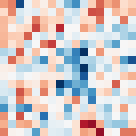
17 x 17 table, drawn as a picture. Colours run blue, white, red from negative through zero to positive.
Ninth with the lowest average: centre. Stripes: none. Average level on the scale: 50%. Histogram: bell-shaped.
